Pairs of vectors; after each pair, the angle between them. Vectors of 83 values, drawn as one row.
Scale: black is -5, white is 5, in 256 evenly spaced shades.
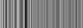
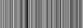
partly aligned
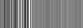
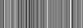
partly opposed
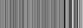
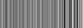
nearly parallel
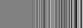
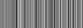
partly opposed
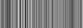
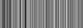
partly aligned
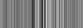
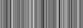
orthogonal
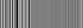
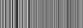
nearly parallel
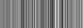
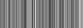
partly aligned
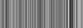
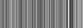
nearly parallel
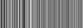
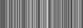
partly aligned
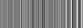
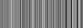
nearly opposite
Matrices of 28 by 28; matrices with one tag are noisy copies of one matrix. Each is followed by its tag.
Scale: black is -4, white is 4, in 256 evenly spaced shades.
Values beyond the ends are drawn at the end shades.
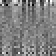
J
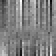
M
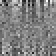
J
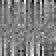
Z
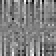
Z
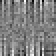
Z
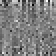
J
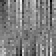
M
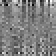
J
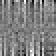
Z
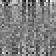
J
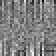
Z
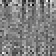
J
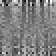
J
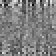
J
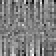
Z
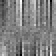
M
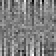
Z
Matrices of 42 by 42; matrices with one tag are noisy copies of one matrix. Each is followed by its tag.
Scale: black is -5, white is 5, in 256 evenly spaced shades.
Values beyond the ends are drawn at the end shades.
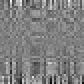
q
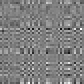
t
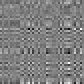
t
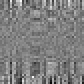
q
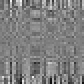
q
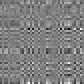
t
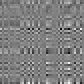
t
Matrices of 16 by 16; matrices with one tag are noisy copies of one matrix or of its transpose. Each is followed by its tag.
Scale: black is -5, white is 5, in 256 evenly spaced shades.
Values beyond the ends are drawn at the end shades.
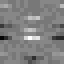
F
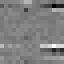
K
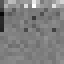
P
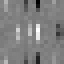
F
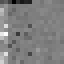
P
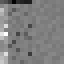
P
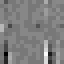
K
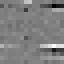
K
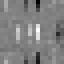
F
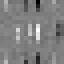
F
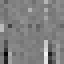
K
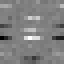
F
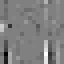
K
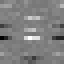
F
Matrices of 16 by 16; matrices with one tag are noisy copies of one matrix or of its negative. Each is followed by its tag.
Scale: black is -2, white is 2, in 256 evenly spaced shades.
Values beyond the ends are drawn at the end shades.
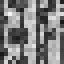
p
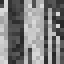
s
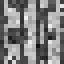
p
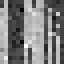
s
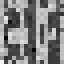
p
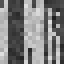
s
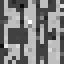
p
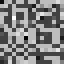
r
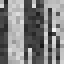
s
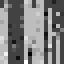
s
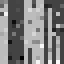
s
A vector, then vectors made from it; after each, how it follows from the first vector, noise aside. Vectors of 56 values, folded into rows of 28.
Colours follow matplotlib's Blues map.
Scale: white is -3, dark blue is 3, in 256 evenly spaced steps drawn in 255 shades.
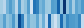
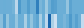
partly zeroed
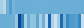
partly zeroed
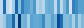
wrapped around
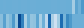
partly zeroed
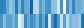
negated
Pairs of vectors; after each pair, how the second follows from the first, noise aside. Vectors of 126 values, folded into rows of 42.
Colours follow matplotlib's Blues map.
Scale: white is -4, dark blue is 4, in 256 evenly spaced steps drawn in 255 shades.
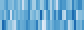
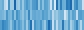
shuffled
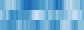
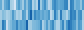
shuffled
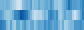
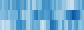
wrapped around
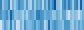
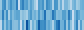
shuffled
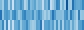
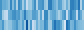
shuffled
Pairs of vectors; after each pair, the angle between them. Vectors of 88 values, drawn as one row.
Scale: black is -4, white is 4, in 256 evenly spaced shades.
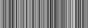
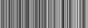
orthogonal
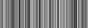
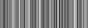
nearly opposite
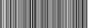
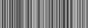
partly opposed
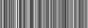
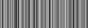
nearly opposite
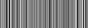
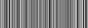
nearly parallel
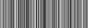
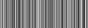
orthogonal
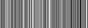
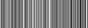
nearly parallel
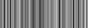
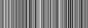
partly opposed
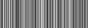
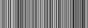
partly aligned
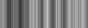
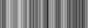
nearly opposite
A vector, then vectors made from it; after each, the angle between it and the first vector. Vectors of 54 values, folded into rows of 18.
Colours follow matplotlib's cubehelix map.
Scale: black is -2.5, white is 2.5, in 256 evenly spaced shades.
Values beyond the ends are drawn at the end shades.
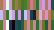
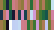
nearly opposite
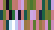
nearly opposite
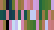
nearly opposite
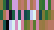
nearly opposite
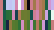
orthogonal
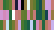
orthogonal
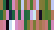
nearly opposite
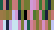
partly opposed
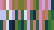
nearly parallel
